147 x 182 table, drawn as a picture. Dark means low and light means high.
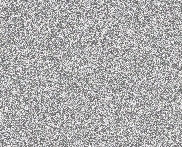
Fine speckle covers the field. The values spread evenly over their range. There is no seam. There is no overall slope. Overall the values sit about 70% of the way up the scale. Neither half mirrors the other. There are no regular stripes.
